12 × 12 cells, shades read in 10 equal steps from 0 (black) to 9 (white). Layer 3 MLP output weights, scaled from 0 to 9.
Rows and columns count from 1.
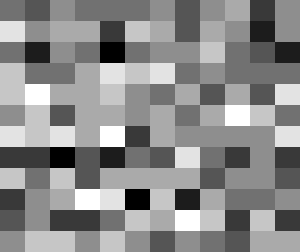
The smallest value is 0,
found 3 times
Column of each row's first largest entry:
10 1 9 5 2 10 5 8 1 4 8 2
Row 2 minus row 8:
6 3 6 3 1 3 3 -5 2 3 -4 3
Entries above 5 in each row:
1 6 1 5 8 7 7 1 6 5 5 5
